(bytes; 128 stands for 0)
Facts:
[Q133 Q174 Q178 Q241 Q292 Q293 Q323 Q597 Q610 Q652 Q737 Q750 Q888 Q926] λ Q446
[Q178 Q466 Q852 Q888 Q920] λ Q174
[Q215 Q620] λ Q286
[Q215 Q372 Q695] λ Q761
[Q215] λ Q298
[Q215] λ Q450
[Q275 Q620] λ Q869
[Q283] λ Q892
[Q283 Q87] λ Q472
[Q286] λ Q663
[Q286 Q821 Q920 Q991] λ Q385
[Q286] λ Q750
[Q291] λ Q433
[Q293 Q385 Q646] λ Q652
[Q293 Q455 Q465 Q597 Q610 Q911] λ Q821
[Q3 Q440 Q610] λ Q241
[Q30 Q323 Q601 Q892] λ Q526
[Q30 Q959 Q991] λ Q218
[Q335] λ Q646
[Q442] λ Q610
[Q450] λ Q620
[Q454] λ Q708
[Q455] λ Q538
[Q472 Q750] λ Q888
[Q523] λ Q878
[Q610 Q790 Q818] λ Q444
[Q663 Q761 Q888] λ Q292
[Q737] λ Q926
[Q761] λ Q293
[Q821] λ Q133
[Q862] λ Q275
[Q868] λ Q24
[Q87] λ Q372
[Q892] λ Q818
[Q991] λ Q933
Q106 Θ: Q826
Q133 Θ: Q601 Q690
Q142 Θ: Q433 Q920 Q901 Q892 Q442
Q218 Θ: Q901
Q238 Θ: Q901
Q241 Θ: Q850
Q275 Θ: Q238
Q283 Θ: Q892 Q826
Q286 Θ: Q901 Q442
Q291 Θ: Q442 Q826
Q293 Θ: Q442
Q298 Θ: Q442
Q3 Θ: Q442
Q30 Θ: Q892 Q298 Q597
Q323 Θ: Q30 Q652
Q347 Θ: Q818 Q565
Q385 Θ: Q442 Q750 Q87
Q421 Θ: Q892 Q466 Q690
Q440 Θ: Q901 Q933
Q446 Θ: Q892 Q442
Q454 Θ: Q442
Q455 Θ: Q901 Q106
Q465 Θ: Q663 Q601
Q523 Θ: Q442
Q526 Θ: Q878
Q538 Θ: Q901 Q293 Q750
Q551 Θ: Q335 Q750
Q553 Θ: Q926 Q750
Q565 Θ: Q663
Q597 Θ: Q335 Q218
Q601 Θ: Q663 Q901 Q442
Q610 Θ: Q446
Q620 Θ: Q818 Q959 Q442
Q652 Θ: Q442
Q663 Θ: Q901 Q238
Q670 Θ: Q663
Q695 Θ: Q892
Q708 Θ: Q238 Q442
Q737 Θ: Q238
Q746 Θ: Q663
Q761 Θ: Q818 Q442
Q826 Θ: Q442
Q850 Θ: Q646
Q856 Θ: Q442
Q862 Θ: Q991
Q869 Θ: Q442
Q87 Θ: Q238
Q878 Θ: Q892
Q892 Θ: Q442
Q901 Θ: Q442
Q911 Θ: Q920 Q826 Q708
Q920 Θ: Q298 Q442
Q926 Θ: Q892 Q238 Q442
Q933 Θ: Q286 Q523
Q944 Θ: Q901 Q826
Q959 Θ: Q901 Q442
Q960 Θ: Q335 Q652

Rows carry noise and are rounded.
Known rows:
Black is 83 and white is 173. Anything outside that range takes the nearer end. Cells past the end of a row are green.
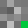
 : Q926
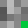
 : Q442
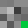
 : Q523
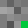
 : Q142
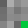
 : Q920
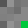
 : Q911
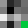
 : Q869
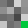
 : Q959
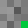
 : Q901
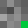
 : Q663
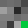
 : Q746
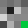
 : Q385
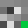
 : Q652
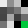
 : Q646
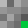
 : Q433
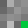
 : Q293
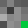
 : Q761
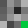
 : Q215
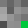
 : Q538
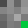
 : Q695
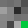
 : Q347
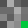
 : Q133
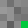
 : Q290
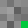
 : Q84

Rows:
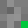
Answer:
Q372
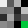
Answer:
Q850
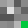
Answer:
Q790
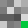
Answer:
Q30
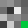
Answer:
Q174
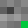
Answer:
Q286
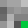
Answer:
Q335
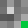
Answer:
Q283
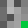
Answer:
Q610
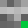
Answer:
Q878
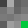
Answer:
Q737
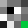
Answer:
Q446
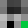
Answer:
Q275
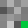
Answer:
Q750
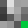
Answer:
Q466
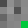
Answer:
Q455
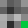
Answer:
Q450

